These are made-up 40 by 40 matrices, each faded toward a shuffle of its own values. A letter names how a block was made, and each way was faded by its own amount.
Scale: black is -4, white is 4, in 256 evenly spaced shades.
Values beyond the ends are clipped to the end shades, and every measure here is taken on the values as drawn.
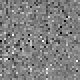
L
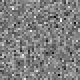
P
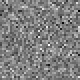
P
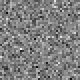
P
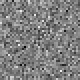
P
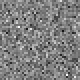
P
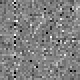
L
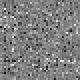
L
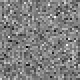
P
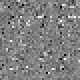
L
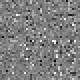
L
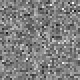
P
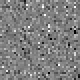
L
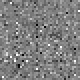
L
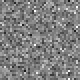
P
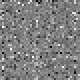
L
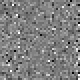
L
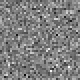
P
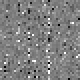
L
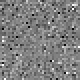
L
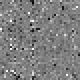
L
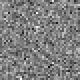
P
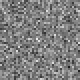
P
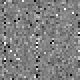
L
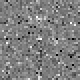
L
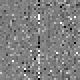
L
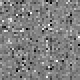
L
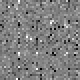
L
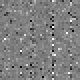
L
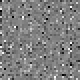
L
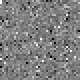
L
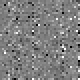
L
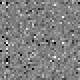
L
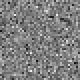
P
